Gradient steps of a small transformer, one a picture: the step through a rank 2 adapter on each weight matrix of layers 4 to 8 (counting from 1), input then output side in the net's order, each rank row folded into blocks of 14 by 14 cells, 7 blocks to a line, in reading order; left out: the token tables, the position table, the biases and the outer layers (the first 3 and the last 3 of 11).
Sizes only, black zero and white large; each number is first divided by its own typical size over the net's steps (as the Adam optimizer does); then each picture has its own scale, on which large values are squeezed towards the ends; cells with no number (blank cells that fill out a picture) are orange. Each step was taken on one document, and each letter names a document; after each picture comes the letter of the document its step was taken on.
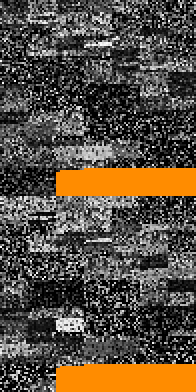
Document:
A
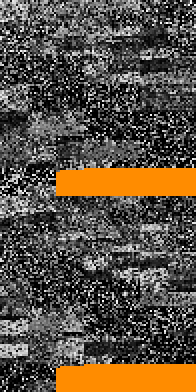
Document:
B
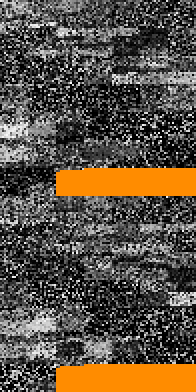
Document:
B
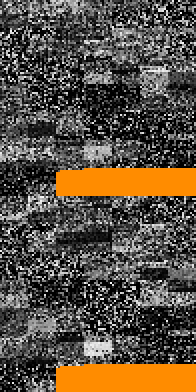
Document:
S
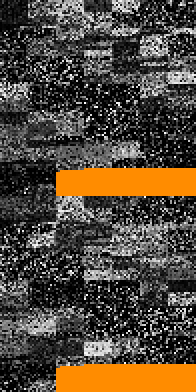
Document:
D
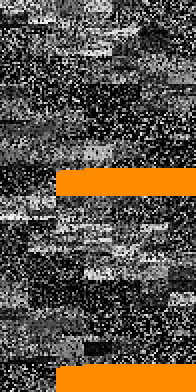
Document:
A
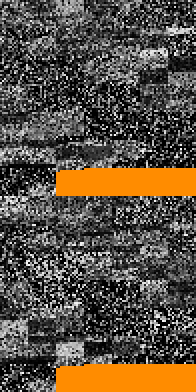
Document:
B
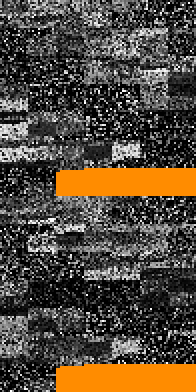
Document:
D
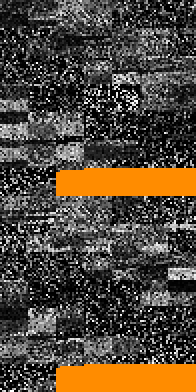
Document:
D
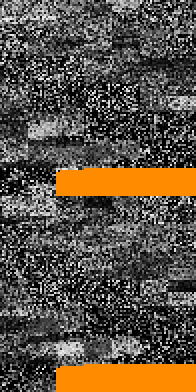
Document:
B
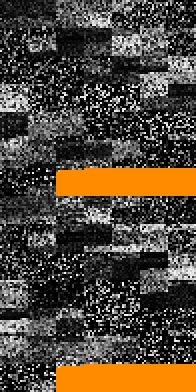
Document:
S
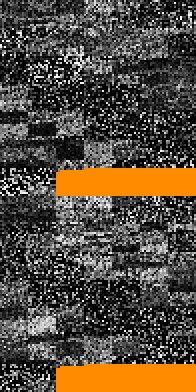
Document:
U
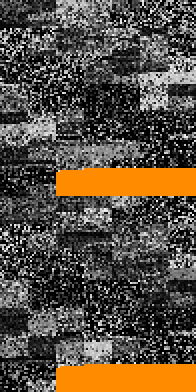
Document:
S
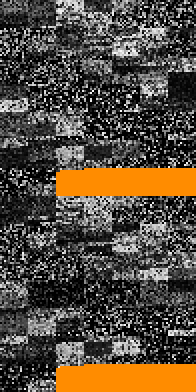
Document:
A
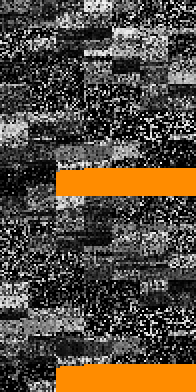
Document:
S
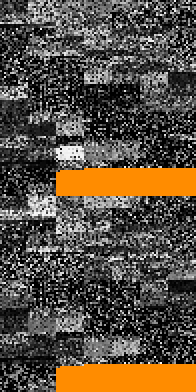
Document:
B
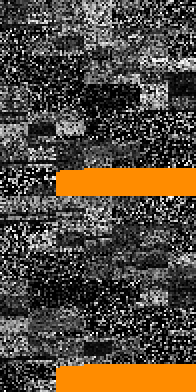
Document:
A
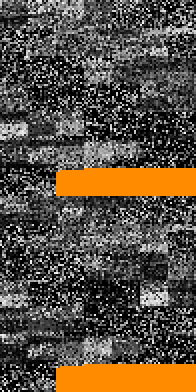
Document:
U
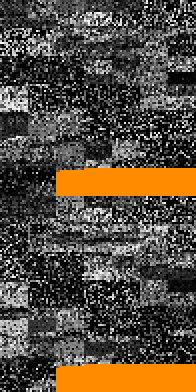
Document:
A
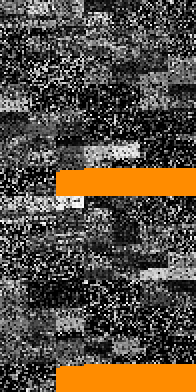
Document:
A
